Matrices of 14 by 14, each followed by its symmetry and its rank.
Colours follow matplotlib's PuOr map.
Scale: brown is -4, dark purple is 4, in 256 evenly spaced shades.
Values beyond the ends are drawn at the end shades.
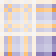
symmetric, rank one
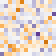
neither, full rank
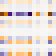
neither, rank one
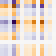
neither, rank one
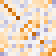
symmetric, full rank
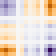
symmetric, rank one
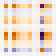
neither, rank one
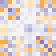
symmetric, rank three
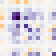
symmetric, rank three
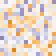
neither, full rank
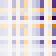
neither, rank one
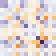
symmetric, rank three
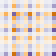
symmetric, rank one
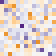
neither, full rank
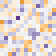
symmetric, full rank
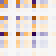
symmetric, rank one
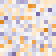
neither, full rank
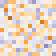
neither, full rank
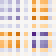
symmetric, rank one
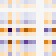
neither, rank one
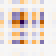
symmetric, rank one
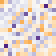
symmetric, full rank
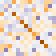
symmetric, full rank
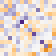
symmetric, full rank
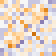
symmetric, full rank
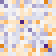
symmetric, rank three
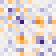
symmetric, rank three
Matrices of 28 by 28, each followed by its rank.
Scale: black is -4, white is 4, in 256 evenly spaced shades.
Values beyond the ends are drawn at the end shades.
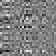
three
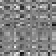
three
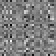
three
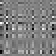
two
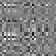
three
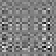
two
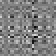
two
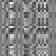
two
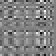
two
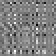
two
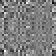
three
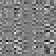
three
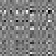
two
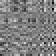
three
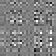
three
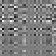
two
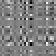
two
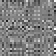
three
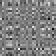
three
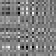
two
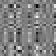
two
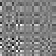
two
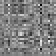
three
